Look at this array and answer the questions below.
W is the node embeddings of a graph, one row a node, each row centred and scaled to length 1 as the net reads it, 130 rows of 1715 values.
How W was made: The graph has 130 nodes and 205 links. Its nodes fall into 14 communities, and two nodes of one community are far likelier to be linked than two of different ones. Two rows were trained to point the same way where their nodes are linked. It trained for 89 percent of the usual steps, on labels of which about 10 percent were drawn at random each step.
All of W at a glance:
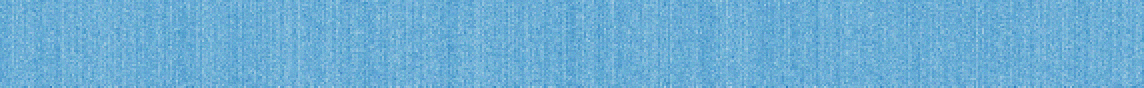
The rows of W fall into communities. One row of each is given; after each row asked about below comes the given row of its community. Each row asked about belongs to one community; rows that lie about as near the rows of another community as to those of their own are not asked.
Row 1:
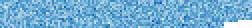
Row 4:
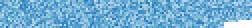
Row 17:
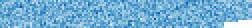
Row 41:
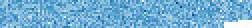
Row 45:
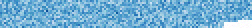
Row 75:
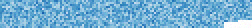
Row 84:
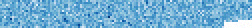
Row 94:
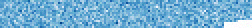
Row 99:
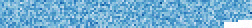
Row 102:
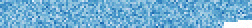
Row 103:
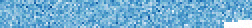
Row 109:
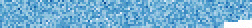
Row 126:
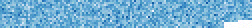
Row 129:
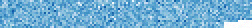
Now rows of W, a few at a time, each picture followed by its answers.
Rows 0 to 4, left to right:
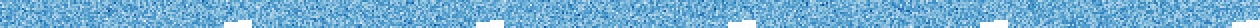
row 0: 84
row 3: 4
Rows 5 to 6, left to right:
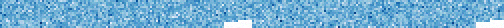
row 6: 129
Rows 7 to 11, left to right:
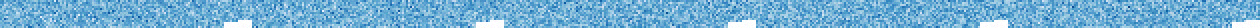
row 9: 17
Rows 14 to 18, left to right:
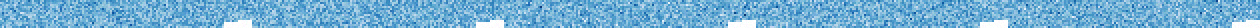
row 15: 45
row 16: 4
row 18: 126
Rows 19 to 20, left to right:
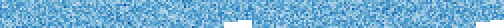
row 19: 129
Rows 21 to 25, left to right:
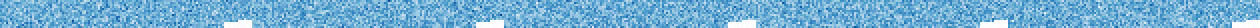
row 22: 17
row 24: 17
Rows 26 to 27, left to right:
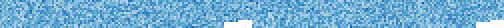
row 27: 109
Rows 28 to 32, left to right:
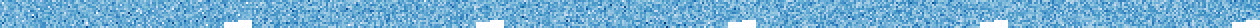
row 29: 41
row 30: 17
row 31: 4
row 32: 109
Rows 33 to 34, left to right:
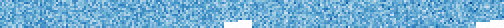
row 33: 41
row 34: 102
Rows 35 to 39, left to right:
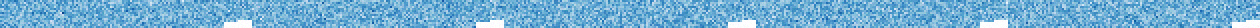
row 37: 103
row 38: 99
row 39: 129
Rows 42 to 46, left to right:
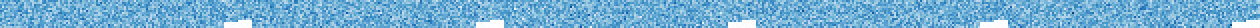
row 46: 75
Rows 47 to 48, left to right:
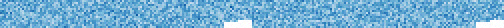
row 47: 94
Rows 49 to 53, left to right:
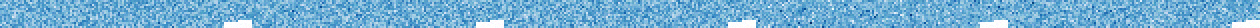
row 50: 75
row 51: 75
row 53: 103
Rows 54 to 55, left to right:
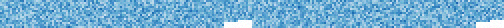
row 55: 17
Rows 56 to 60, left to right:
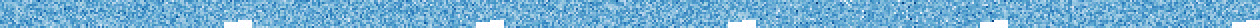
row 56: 99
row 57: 45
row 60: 75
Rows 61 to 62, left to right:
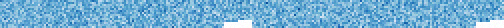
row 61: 45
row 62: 45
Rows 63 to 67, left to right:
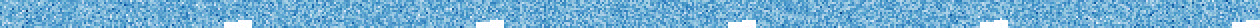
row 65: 41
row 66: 94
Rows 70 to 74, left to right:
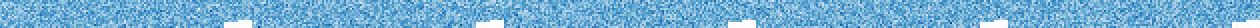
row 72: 129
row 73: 129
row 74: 109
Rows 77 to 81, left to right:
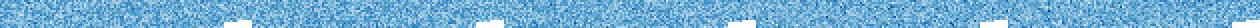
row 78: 75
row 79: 94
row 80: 4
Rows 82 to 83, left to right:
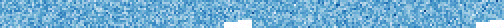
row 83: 94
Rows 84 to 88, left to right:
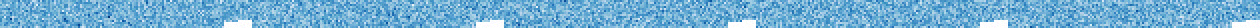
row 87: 1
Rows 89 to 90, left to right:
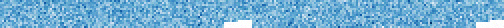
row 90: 103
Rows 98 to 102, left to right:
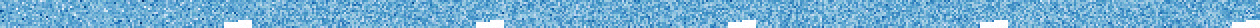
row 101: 109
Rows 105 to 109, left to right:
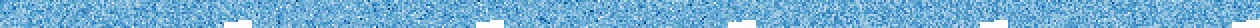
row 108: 45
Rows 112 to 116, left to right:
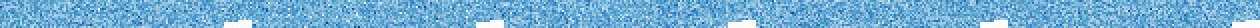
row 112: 109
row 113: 41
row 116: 103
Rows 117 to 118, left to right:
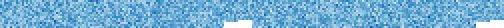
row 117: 102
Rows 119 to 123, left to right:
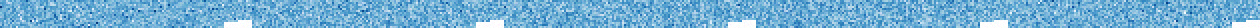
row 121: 45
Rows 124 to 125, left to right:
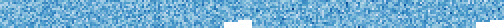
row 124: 17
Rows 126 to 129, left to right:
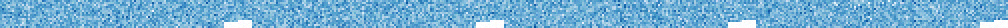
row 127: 75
